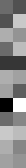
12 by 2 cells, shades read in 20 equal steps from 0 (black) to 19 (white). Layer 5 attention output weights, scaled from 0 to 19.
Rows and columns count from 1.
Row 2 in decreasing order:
15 6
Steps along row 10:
down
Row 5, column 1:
4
